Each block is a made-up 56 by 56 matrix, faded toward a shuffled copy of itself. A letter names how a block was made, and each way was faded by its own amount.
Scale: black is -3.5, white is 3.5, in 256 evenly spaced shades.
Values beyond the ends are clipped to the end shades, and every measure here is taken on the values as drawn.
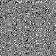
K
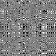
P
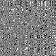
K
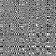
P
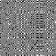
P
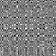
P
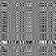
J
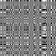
J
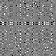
P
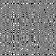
P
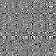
P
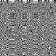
P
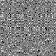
K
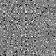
K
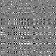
P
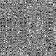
K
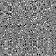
K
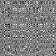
P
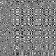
P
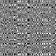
P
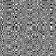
P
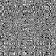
K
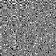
K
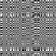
J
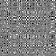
P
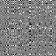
P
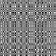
J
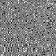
K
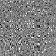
K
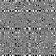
P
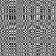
J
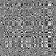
P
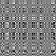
J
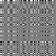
J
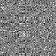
K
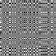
J
